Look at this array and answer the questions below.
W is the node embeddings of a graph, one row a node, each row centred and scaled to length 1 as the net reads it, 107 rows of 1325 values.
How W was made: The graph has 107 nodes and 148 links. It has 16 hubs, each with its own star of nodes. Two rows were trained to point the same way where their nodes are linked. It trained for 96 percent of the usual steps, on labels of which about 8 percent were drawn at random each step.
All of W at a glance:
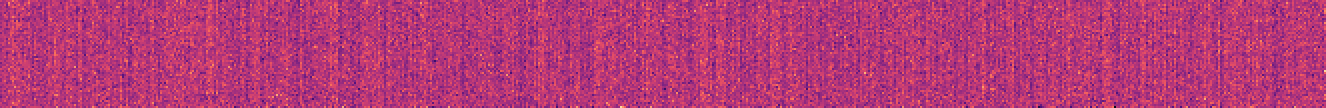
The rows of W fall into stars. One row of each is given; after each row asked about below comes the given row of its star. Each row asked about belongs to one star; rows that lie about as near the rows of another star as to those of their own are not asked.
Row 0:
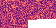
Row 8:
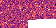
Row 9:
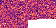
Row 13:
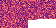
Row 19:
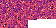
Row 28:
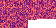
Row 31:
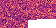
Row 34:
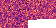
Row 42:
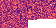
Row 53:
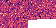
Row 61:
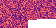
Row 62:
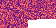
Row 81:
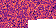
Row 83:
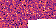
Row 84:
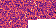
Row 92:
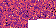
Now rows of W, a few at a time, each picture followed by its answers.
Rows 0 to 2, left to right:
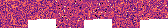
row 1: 81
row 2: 61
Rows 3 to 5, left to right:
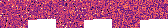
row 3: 31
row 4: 92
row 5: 31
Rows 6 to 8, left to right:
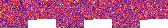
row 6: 81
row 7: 28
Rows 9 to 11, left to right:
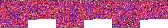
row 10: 34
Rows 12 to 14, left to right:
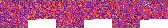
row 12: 28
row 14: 13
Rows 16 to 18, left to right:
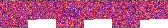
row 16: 0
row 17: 9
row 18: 83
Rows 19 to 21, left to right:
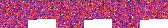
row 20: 83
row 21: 28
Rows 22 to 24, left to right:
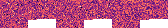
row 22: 42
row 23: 92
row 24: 92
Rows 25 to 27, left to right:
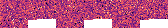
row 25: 83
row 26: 42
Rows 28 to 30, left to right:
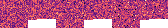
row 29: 9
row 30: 81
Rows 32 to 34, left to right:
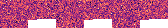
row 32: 8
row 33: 53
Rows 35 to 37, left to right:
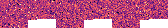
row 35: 53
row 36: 42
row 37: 13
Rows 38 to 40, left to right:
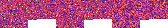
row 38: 31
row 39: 8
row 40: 19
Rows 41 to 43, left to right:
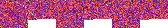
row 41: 9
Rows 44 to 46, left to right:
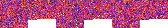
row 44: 42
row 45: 28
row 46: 34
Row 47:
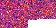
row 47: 62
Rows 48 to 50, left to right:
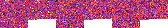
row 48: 0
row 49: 34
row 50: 9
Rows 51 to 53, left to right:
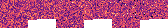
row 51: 53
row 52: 81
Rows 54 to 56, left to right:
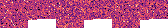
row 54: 61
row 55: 13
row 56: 34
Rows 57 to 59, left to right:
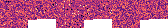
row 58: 53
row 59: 83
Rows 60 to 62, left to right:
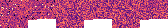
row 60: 8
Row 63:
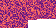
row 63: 13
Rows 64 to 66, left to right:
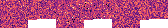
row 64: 84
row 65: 62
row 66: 81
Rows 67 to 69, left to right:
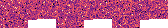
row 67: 13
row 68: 61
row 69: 0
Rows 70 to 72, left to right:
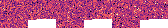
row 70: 28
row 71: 42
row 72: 31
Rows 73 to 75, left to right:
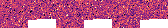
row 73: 31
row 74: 13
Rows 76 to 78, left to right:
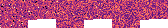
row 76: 92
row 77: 42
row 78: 34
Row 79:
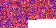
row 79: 0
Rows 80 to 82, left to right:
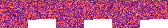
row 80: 9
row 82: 53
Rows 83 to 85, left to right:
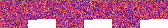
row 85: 8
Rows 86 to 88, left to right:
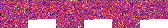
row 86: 84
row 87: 92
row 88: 31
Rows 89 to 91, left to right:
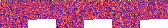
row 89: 31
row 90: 61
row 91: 13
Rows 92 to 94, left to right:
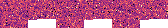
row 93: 9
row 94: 83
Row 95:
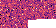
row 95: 83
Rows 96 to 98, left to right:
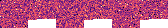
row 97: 8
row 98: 8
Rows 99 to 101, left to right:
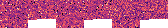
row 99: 9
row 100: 19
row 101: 83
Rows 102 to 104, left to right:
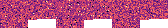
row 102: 0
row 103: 53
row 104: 42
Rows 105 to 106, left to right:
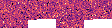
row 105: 81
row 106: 61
